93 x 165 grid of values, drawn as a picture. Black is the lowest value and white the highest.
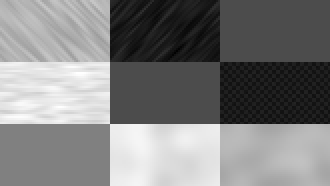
It is made of 3 by 3 panels. Panel 1,1: high, slanting down to the right, faint in contrast. Panel 1,2: very low, slanting up to the right, faint in contrast. Panel 1,3: low, flat. Panel 2,1: very high, streaked across, faint in contrast. Panel 2,2: low, flat. Panel 2,3: very low, checkered, faint in contrast. Panel 3,1: middling, flat. Panel 3,2: very high, smooth, faint in contrast. Panel 3,3: high, smooth, faint in contrast.
